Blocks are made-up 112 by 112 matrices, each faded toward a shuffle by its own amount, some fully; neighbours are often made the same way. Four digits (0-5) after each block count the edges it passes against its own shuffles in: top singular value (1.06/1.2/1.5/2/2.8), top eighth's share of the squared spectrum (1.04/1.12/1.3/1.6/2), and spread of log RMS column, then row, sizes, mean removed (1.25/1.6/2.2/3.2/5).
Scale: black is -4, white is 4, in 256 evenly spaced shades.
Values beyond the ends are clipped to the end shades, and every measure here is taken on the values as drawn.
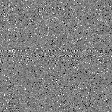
4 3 1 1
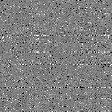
4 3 1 2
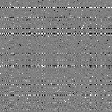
5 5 2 4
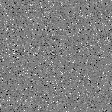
3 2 1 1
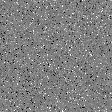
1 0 0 0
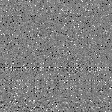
4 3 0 2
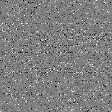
4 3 0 2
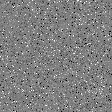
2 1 0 0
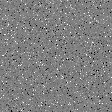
0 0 0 0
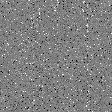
3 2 1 0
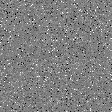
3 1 1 0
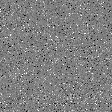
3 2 0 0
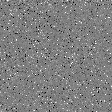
1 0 0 0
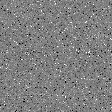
0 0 0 1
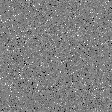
0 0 0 0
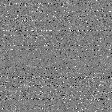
2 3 0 3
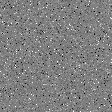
0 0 0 0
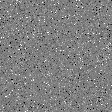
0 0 0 0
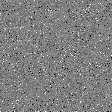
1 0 0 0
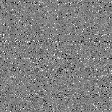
4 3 1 2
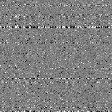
5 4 1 3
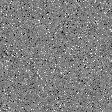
0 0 0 0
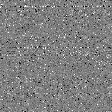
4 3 1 2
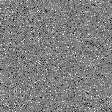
3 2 0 0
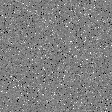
0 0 0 0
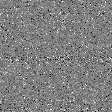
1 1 0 2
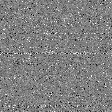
2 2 0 2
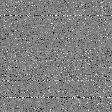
3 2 0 2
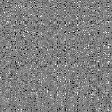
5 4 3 2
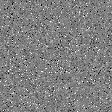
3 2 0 0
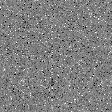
3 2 1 0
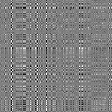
5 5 4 4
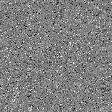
3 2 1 0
